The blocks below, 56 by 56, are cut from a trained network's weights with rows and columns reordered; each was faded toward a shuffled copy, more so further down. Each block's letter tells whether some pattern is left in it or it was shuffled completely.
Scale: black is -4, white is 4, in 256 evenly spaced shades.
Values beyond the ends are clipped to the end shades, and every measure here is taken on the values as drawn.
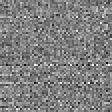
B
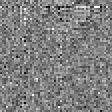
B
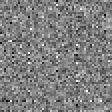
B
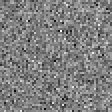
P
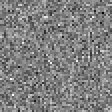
P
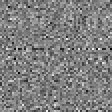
B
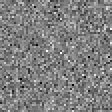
P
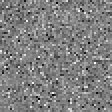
P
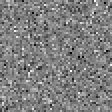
P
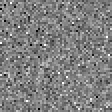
P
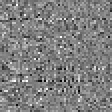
B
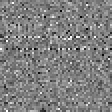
B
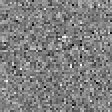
B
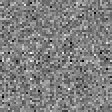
B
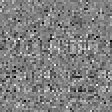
B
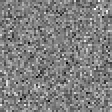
P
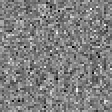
B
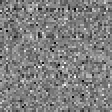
B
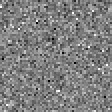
P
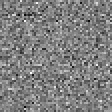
B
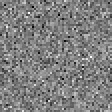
P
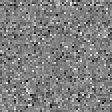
B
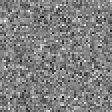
B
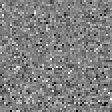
B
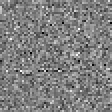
B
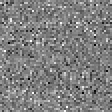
B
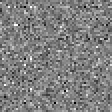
B
